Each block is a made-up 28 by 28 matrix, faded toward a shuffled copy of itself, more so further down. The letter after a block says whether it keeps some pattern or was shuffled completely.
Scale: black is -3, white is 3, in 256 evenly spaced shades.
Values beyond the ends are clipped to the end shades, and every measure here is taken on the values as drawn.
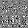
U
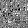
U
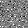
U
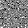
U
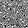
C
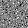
C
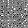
U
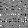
U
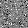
C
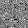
U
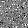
C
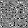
U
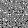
C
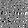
U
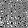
U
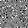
U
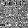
U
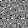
U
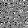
U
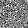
C
